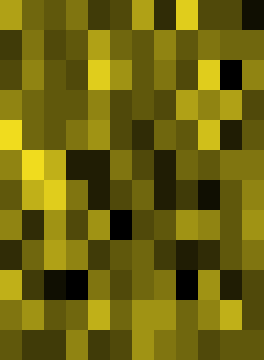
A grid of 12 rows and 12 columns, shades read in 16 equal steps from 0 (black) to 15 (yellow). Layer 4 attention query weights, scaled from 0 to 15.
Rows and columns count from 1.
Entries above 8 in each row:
3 2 5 5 3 3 3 6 2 2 6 2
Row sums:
80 84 91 89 88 84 76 83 70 62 103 74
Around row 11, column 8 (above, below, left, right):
8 8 10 7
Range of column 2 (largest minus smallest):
12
